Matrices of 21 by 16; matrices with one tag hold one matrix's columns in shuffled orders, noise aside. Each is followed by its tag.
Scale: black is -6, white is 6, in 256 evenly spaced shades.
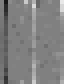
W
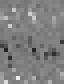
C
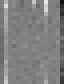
W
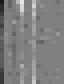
W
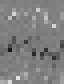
C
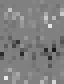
C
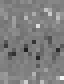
C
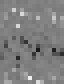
C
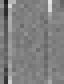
W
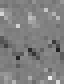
C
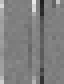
W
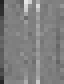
W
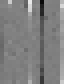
W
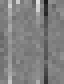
W
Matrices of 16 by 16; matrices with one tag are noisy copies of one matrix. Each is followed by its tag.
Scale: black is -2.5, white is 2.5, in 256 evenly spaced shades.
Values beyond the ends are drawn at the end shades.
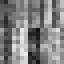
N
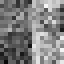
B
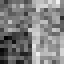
B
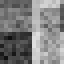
B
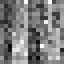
N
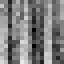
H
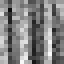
H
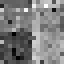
B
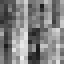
N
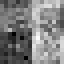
B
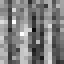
H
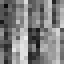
N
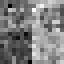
B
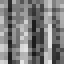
H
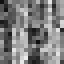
N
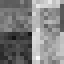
B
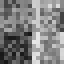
B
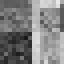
B
